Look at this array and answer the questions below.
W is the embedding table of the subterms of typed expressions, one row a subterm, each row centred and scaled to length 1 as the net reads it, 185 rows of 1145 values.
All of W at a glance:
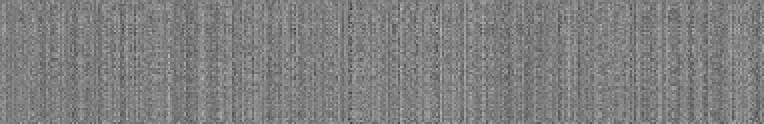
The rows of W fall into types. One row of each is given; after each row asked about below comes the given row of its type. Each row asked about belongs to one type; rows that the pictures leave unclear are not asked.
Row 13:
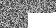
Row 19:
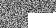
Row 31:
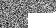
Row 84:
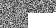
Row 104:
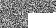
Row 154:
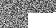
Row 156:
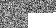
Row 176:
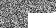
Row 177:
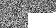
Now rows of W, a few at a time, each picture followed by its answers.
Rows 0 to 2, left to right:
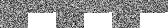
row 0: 84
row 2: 154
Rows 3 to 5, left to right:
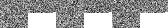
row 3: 154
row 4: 177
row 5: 176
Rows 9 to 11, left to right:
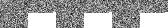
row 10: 31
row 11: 13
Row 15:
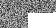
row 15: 19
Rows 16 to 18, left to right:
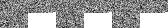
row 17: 176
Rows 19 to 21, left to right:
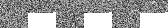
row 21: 84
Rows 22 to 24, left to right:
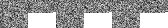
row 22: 156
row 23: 31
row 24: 156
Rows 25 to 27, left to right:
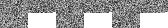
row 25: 177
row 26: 84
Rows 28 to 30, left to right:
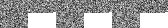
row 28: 104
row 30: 156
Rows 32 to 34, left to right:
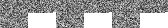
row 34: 156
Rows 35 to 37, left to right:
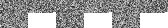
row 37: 177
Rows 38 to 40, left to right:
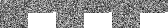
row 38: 31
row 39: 177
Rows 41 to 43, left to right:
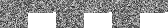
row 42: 13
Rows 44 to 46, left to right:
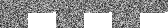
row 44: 31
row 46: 177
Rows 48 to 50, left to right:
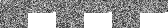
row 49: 176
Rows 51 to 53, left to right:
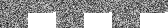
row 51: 31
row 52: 176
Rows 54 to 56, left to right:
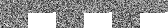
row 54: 154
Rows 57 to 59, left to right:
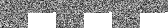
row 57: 154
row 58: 19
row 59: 156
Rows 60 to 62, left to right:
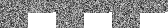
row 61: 84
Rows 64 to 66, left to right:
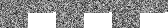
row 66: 13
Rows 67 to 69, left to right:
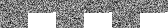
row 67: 176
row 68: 156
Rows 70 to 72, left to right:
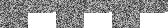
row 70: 176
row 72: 177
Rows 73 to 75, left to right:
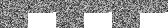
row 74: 176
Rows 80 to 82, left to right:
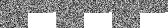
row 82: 13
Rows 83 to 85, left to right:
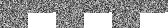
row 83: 13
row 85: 13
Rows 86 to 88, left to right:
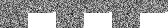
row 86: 176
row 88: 31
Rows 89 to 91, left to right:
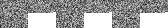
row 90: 31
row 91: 156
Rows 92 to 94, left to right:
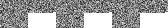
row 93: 154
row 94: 84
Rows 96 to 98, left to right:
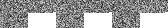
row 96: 84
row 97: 154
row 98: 13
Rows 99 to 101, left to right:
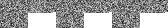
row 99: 13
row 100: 176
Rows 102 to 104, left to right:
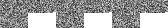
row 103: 176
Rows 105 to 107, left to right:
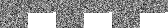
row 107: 19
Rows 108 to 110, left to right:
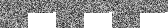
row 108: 19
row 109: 31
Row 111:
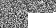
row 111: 84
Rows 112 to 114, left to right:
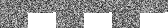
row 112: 19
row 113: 104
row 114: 13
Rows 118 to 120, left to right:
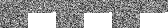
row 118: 176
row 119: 156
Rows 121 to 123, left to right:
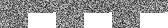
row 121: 104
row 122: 154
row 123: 176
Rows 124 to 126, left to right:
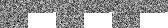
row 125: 154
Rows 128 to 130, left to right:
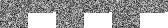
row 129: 84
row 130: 104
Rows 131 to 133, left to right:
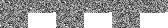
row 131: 13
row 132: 13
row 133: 176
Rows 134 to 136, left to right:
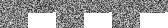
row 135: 154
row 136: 19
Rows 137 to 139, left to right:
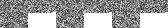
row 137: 176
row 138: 13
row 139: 156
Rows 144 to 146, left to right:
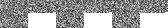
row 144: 104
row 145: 13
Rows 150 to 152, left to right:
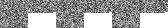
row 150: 104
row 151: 19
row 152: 177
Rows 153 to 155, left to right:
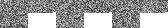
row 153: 104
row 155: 13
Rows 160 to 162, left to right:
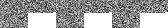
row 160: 154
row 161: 104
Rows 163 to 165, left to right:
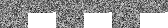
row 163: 177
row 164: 13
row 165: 156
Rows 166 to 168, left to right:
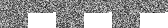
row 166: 104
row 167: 176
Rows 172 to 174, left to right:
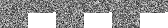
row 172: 154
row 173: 84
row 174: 104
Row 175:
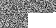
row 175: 154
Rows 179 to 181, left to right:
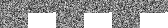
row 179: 156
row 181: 19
